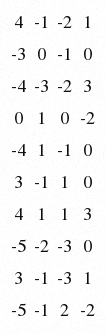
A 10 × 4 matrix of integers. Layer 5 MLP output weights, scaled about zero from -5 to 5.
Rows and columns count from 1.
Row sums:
2 -4 -6 -1 -4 3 9 -10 0 -6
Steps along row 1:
down down up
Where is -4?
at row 3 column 1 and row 5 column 1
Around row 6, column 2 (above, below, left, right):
1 1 3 1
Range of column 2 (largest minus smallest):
4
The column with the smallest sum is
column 3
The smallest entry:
-5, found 2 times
